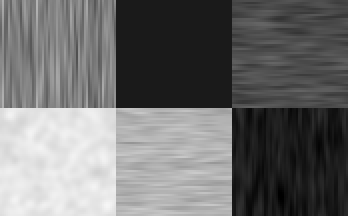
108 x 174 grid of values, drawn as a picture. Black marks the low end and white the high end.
It is made of 2 by 3 panels. Panel 1,1: middling, streaked downward. Panel 1,2: very low, flat. Panel 1,3: low, streaked across, faint in contrast. Panel 2,1: very high, blotchy, faint in contrast. Panel 2,2: high, streaked across, faint in contrast. Panel 2,3: very low, streaked downward, faint in contrast.
